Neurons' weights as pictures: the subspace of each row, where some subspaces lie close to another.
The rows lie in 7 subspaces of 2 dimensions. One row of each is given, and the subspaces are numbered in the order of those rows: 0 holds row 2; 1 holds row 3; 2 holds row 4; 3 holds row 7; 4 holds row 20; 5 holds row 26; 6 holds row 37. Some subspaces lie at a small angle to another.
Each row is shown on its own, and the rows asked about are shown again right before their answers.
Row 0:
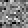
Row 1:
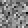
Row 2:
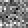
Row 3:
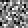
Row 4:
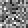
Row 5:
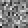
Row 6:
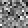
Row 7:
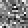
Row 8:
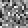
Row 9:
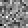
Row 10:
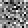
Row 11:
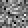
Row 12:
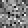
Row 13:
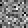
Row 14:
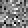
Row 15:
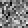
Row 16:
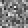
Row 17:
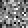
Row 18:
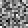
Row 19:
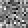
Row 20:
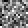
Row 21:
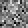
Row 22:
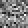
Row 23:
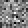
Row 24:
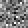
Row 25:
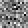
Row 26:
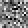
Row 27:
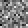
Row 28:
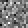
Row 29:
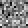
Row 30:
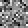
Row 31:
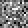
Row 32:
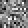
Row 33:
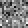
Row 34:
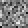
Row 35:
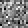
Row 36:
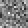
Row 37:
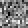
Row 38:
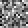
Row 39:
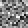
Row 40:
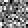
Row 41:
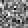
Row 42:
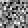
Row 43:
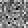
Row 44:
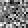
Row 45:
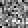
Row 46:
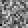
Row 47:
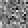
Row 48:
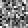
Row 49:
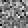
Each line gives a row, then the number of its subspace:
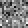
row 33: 5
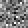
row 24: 2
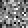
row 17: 4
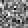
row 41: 6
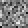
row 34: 1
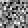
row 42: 1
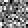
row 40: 0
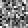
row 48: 4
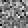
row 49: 2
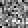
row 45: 6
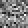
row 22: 3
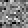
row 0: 0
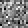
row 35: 6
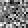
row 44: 4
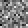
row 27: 4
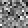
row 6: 2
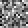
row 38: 4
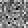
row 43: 6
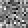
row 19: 4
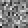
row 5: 1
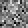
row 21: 2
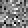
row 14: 2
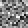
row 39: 2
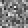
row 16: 6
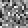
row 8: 1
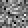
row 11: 2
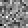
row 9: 0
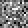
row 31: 5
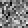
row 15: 5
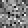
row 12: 3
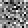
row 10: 5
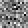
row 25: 5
